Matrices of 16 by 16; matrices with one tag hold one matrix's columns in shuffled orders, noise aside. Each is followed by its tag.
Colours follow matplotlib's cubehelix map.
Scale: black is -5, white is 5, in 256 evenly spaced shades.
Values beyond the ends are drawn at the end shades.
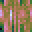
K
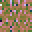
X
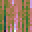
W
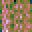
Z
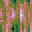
K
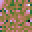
X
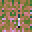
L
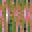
K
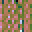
Z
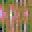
K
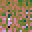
L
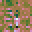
L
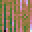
W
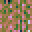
Z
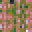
Z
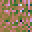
X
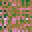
L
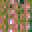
Z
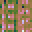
Z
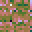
X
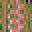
Z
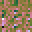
L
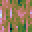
K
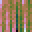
W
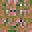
X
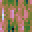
K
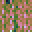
Z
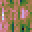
K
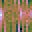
K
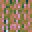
Z
